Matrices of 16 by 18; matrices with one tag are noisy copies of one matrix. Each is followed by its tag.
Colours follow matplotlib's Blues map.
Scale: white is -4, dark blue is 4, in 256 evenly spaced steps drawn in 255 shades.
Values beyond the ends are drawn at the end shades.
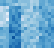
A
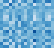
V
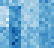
A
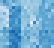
A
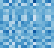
V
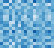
V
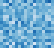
V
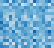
V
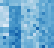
A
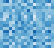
V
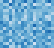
V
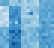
A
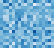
V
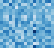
V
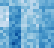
A
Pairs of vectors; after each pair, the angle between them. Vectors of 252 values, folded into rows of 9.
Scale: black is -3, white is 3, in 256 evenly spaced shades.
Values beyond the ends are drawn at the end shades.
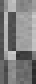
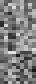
partly aligned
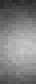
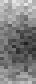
nearly opposite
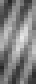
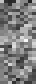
partly aligned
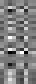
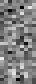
partly aligned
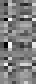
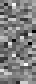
partly aligned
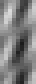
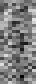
partly aligned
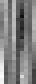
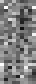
partly aligned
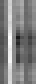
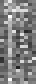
partly aligned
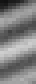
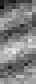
nearly parallel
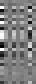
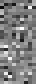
partly opposed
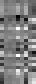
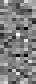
partly opposed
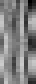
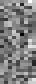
partly opposed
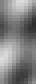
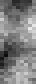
nearly opposite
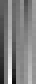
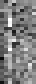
partly aligned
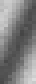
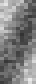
nearly parallel
